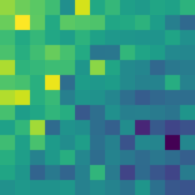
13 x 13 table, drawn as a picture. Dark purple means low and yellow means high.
Slope: up to the top left. Histogram: bell-shaped. Ninth with the lowest average: bottom right. Average level on the scale: 50%. Mirror symmetry: none.
